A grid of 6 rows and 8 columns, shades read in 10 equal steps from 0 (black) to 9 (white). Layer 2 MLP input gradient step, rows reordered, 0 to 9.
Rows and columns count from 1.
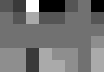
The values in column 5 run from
0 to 6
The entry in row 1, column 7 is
4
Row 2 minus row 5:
-1 -2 4 -3 -2 -1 0 -3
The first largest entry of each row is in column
3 3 1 8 4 4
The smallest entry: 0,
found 3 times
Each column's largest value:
5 5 9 6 6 5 4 6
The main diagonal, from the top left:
3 3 4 4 5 5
